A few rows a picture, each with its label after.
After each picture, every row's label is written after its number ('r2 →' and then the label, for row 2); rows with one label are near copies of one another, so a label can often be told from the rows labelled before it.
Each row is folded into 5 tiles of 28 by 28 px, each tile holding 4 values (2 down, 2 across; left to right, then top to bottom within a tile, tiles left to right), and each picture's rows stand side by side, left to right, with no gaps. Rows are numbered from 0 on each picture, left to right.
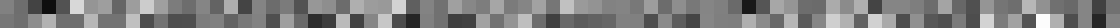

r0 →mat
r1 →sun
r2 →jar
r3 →jar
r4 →sun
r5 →mat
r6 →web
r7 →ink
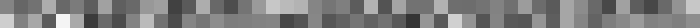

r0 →ink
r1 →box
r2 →sun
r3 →web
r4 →box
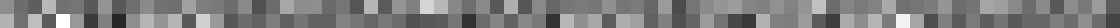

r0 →ink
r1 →ink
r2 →sun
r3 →sun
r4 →ink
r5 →jar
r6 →ink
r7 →sun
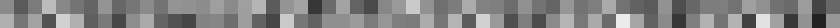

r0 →ink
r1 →jar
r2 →box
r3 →ink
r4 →ink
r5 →ink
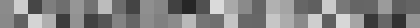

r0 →web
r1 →mat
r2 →ink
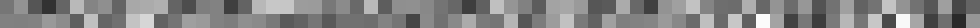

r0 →mat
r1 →box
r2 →sun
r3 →mat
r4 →box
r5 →ink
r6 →ink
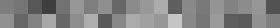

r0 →mat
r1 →web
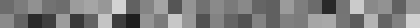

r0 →jar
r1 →web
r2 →mat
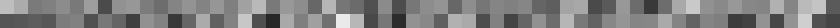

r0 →sun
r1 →jar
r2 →ink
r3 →web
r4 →box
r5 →jar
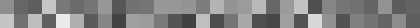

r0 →ink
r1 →jar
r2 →web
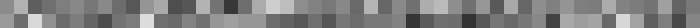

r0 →web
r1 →box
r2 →sun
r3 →sun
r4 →ink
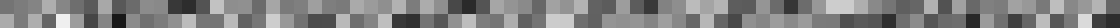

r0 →ink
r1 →mat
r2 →jar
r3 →mat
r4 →box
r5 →box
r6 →sun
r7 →jar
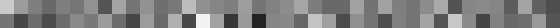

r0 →sun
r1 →ink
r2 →web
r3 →web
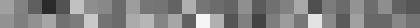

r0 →mat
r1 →ink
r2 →web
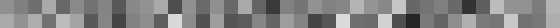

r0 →ink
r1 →web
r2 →jar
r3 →mat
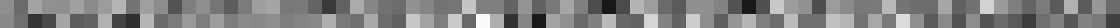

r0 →jar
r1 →box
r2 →mat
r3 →ink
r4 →mat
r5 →mat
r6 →ink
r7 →sun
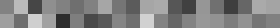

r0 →web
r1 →box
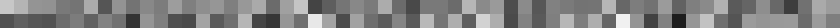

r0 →sun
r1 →jar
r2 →web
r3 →ink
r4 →ink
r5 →box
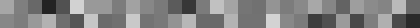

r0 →mat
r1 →mat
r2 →jar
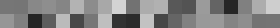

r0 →jar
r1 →box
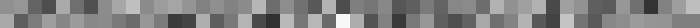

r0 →box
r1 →jar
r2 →ink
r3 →jar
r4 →box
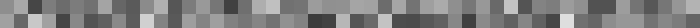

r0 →web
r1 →box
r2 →jar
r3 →sun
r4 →box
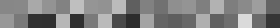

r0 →jar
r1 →jar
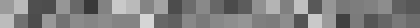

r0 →box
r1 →box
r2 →web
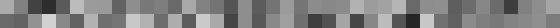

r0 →mat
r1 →ink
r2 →jar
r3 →box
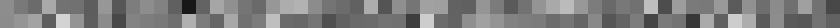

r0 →ink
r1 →mat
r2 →sun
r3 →box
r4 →sun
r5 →web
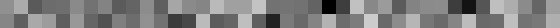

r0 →web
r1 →jar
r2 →mat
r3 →mat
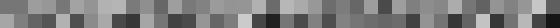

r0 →jar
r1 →jar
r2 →sun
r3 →jar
